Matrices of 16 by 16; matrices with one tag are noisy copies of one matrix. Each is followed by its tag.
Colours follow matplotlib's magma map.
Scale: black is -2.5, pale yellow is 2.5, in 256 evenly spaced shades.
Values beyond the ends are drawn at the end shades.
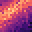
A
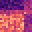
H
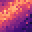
A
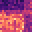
H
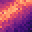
A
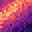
A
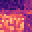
H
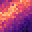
A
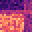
H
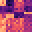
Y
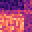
H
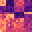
Y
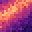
A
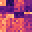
Y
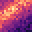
A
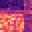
H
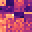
Y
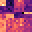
Y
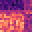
H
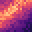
A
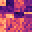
Y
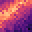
A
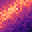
A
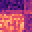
H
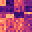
Y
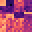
Y
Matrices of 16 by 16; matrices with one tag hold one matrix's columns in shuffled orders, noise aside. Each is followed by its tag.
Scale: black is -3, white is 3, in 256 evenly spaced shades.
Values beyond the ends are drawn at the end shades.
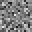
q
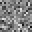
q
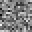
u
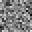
u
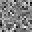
q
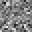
q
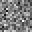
u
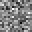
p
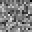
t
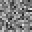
u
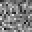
t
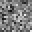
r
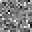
q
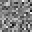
q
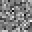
u
